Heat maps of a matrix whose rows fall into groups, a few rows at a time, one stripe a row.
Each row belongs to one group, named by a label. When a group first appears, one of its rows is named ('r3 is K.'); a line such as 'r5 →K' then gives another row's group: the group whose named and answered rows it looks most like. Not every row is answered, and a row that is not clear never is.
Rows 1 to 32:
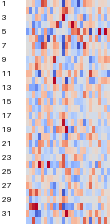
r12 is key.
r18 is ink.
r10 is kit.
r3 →ink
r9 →key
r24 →kit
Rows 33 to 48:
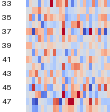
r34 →kit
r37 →ink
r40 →key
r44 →key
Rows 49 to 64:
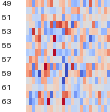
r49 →ink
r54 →key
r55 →ink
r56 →key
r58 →key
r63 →kit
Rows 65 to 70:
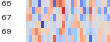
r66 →ink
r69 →kit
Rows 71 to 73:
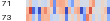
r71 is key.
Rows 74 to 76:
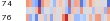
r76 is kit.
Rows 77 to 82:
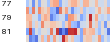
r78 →kit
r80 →ink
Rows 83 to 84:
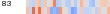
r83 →key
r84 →kit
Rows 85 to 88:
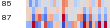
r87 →ink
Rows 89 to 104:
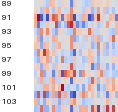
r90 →ink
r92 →kit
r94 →key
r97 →key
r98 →ink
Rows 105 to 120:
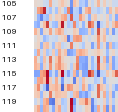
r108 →key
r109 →ink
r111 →ink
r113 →ink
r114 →ink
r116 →kit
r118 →ink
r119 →ink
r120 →ink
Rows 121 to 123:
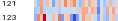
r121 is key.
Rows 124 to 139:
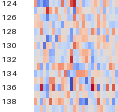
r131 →ink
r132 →ink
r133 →key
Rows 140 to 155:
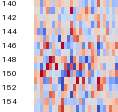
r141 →ink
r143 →ink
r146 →key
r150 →kit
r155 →key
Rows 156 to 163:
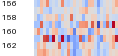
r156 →key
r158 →kit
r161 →key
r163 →kit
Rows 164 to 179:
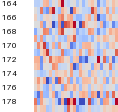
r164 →key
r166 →key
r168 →key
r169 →kit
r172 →ink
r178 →kit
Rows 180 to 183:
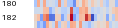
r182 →ink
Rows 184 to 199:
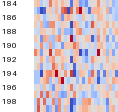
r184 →ink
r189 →ink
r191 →ink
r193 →key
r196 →ink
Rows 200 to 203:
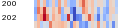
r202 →kit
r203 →ink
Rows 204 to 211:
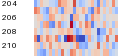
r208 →key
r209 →kit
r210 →ink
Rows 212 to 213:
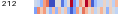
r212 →ink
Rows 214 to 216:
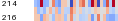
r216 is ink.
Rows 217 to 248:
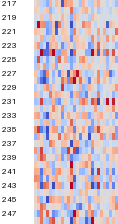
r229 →key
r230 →ink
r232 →key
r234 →ink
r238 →kit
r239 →kit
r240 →ink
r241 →ink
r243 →ink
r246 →kit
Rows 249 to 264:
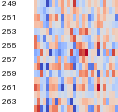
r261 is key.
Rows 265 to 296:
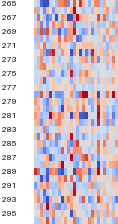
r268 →key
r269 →kit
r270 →key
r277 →key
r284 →kit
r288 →key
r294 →kit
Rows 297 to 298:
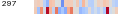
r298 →kit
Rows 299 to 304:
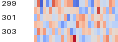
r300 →ink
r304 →kit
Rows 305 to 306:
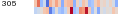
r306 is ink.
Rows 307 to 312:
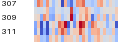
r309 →ink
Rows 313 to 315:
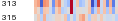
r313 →ink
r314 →ink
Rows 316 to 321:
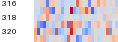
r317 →ink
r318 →kit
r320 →kit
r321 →kit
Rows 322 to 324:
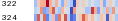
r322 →kit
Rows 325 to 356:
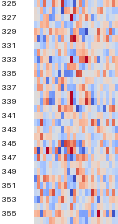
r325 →key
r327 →ink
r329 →ink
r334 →kit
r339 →ink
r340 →key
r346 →kit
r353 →key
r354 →ink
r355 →ink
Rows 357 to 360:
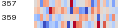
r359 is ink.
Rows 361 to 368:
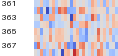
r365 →ink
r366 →ink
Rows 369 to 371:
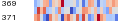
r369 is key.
